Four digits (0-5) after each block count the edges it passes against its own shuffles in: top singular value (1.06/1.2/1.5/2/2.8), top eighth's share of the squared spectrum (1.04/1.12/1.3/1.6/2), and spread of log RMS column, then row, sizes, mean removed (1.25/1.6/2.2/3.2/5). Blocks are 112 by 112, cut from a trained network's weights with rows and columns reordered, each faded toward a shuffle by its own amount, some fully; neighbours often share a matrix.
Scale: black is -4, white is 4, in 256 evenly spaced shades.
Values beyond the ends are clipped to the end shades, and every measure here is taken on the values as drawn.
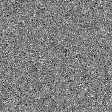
1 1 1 0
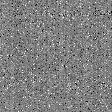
2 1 0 1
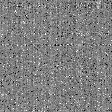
3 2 0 2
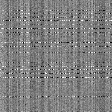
5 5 1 4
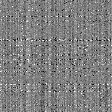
4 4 1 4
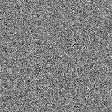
3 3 1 1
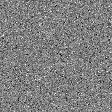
0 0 0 0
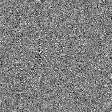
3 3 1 1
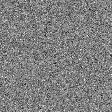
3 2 0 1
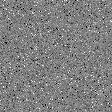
0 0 0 0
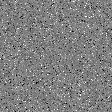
0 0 0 0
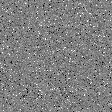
0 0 0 0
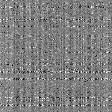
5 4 0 4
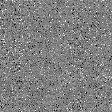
1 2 2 0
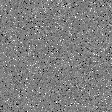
0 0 0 0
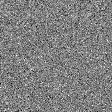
1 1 0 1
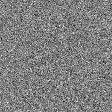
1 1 0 0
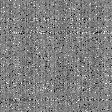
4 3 0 2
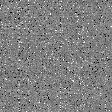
2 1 1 0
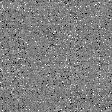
2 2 2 0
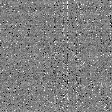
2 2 2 0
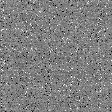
1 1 1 0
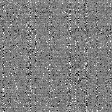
3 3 3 0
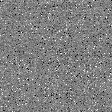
1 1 1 0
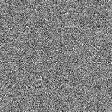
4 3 0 2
